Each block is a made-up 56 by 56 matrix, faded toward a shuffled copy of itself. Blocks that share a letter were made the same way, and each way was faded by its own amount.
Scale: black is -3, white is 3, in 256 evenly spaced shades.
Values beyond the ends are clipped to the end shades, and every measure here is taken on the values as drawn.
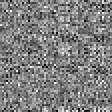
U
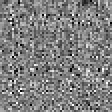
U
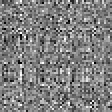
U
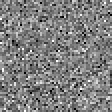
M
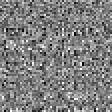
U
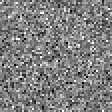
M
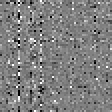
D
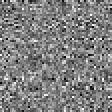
U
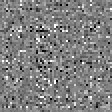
D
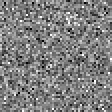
M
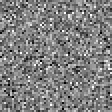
M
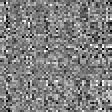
U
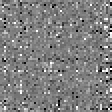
D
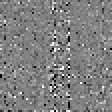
D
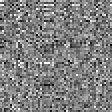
U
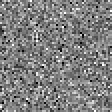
M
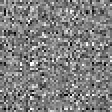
U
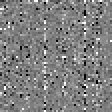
D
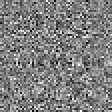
U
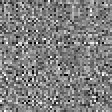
U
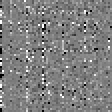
D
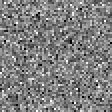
M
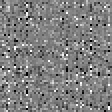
D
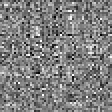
U
